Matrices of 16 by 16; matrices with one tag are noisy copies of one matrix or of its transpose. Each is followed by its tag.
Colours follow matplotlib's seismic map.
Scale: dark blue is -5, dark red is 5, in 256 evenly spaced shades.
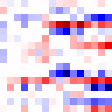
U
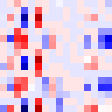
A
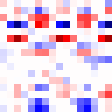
A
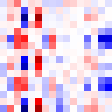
A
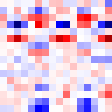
A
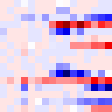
U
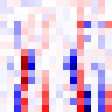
U
